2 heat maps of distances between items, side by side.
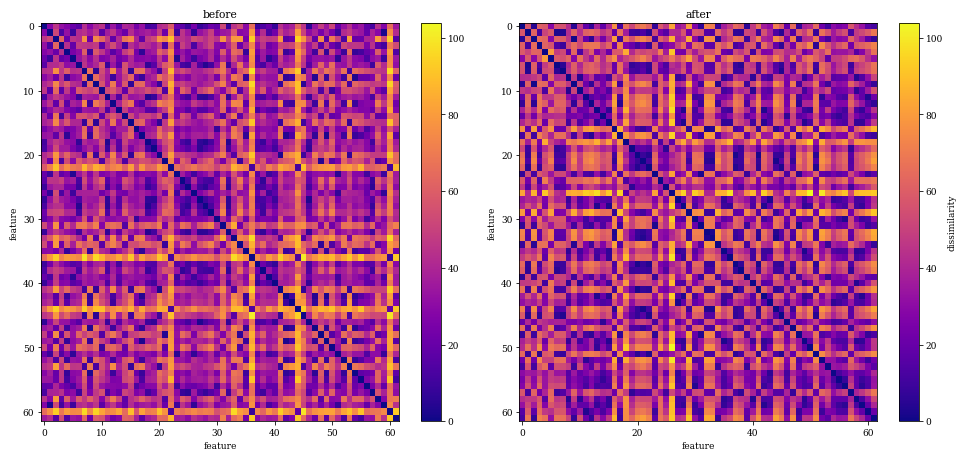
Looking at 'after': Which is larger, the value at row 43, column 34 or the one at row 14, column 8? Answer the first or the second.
the first
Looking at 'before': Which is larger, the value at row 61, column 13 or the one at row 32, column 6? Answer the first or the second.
the first
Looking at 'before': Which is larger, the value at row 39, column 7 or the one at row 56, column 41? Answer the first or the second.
the second
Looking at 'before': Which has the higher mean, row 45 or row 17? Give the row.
45
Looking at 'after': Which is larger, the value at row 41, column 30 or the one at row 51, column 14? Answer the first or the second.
the first
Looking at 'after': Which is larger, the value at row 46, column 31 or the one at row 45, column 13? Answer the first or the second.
the second
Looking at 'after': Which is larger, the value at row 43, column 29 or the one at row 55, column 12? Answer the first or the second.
the first
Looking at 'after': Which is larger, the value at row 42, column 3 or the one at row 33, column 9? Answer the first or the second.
the second
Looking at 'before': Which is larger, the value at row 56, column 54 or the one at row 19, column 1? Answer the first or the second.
the second
